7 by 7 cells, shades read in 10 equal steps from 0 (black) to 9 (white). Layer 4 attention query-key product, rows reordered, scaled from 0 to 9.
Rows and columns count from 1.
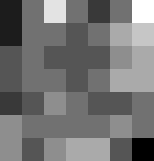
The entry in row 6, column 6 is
5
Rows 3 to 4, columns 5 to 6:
3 5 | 4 6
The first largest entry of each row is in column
7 7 7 6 3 1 4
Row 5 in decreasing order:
5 4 4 3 3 3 2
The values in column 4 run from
3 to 6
